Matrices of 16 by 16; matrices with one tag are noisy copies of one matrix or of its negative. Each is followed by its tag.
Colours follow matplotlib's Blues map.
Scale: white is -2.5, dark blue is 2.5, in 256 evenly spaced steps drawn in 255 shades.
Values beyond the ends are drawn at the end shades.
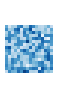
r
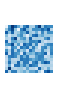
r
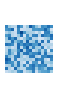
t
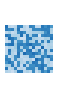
t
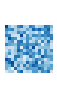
t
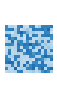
t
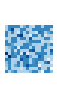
r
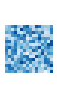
t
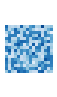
r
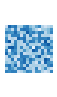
t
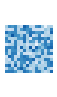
t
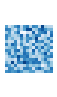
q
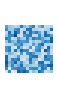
r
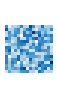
r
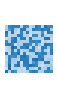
r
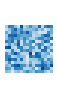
q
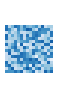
q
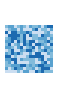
q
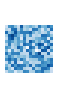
q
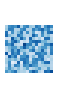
r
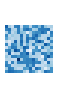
q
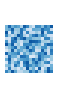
r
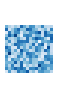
r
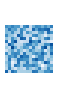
r
